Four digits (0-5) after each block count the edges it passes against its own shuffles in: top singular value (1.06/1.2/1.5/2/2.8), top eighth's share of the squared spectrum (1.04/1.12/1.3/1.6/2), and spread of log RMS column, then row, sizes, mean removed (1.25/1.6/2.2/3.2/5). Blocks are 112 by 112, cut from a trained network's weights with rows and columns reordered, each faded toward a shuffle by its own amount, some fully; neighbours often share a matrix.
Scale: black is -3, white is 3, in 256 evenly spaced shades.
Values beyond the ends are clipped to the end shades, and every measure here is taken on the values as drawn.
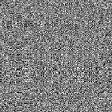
4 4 0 3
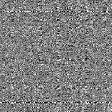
3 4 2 3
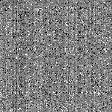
3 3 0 2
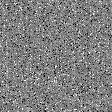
1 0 0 0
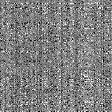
4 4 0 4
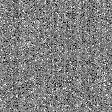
2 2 0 1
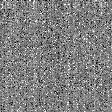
2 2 0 1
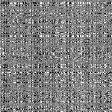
4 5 2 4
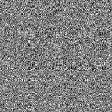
4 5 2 3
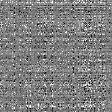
4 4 4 2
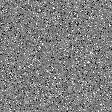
0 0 0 0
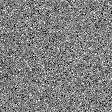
0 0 0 0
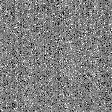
2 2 0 1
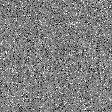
0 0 0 0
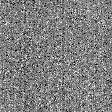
2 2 0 1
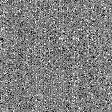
2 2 0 1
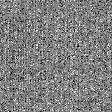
3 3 0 2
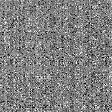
3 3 0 3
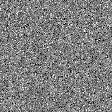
1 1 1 0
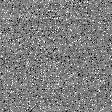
1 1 0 0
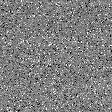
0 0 0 0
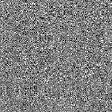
3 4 3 2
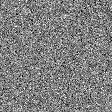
1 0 0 0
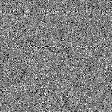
2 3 1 2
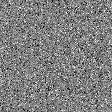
1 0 0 0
